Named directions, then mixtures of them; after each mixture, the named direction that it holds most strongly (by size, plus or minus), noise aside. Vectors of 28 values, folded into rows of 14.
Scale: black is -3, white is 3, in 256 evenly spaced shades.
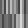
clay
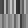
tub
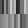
tub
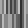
clay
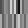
tub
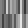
clay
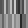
tub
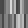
clay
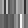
tub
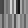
tub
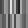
tub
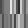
clay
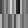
tub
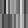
clay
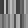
tub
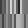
clay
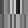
tub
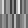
tub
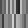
clay
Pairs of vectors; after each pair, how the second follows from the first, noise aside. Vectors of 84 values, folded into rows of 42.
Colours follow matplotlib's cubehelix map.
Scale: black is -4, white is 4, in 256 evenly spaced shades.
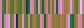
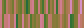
shrunk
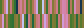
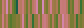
shrunk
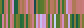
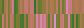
shrunk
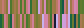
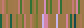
partly zeroed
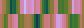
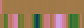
partly zeroed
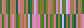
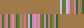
partly zeroed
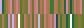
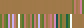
partly zeroed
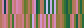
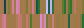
partly zeroed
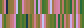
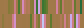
partly zeroed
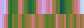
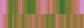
shrunk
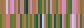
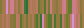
shrunk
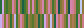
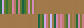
partly zeroed
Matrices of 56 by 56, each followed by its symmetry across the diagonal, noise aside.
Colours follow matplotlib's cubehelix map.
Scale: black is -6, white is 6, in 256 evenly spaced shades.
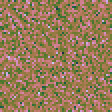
antisymmetric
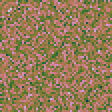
symmetric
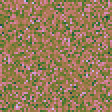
antisymmetric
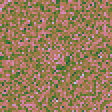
symmetric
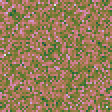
symmetric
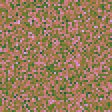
neither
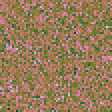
neither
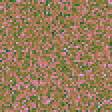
neither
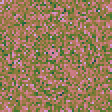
symmetric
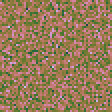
antisymmetric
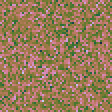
antisymmetric
